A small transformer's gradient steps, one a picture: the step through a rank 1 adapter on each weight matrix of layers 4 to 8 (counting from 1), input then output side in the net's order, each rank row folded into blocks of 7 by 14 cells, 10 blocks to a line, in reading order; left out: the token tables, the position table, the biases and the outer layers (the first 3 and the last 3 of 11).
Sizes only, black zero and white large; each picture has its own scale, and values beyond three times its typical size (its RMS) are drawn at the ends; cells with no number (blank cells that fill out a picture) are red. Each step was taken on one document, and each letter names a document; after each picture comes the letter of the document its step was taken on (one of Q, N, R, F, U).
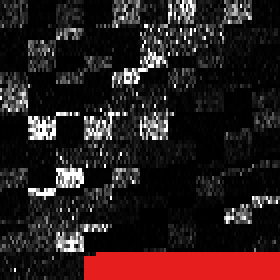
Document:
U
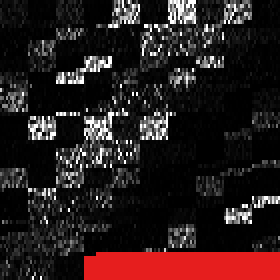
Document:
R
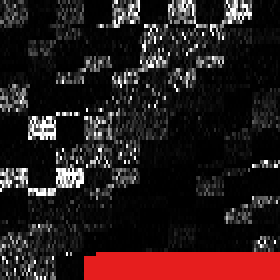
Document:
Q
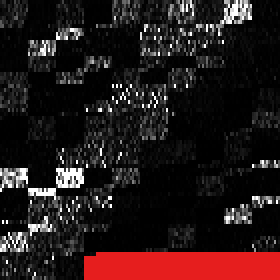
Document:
U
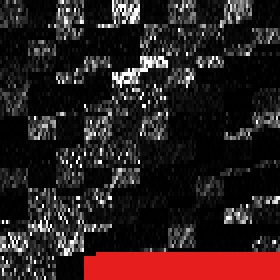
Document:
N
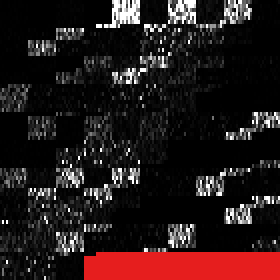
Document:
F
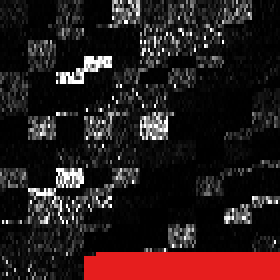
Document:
U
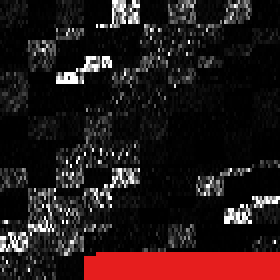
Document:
F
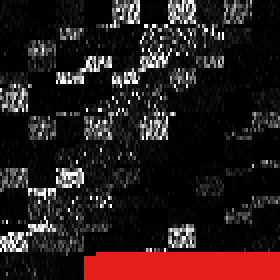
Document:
R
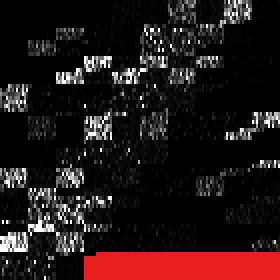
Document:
F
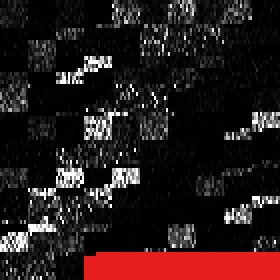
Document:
U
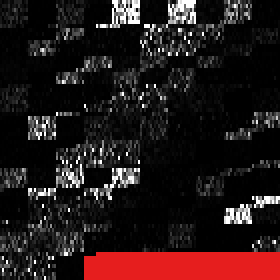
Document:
N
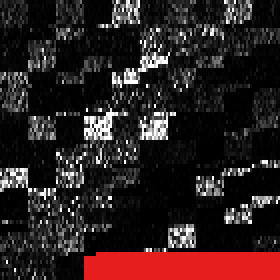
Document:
R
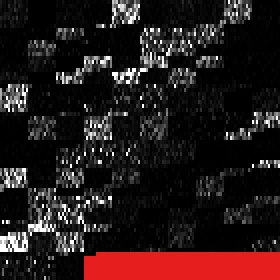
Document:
F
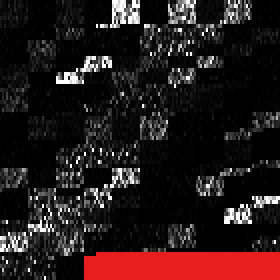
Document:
F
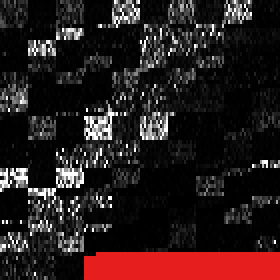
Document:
Q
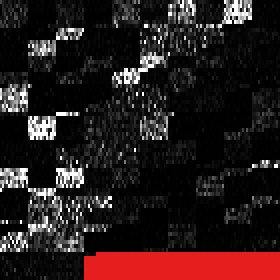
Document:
U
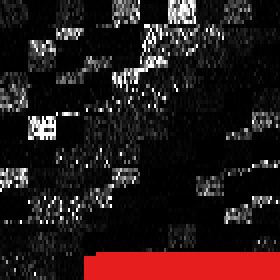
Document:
Q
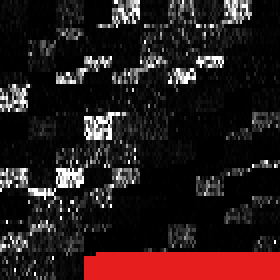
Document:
Q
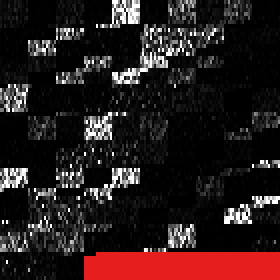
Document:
N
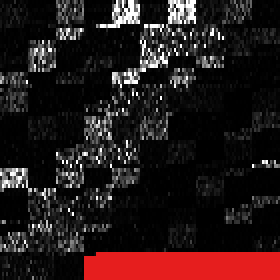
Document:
R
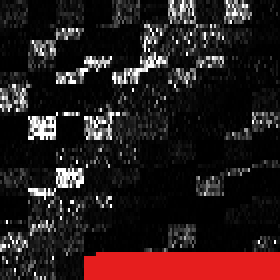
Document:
Q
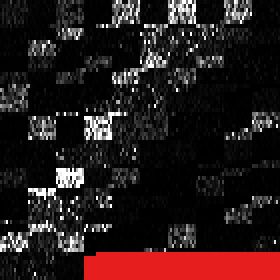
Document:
Q
